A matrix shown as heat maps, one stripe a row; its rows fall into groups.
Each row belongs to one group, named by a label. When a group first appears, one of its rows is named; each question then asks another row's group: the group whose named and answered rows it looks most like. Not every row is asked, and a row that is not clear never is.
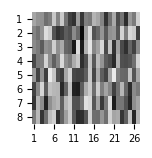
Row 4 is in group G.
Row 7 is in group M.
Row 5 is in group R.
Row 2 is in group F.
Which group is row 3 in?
G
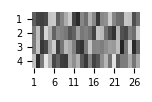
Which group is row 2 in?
G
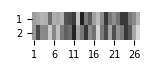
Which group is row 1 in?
G
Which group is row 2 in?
G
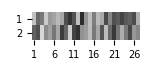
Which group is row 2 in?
M
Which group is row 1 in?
G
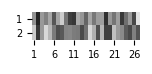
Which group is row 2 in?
F
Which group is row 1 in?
G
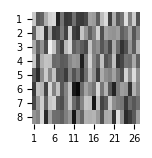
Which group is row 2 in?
M
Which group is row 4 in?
F
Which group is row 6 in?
M
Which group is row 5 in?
F
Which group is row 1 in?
F
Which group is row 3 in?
R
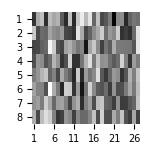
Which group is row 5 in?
G
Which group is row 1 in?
M
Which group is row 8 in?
F
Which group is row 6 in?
R
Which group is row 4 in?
M
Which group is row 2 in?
G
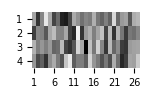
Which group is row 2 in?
G
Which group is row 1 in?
F
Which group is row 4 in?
R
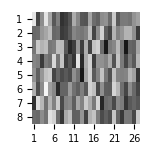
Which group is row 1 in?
F
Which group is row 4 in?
G
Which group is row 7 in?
M
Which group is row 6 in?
F
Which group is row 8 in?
R
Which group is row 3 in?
G
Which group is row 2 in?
F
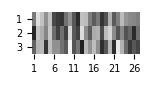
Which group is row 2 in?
M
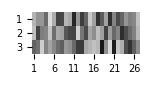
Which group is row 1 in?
R
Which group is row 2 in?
G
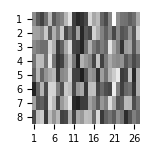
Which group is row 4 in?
M
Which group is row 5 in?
R
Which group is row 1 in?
R
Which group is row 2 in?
G
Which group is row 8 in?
M
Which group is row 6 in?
R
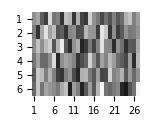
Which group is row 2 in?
F
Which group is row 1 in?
R
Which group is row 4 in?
R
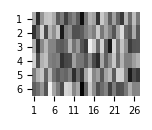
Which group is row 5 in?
M
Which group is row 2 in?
M
